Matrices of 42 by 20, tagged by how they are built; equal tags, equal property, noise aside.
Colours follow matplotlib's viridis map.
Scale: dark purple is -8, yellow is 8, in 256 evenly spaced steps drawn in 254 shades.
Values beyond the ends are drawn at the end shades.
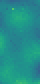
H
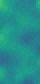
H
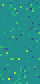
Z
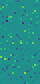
Z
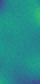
H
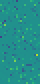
Z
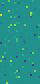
Z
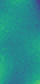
H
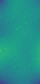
H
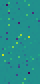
Z
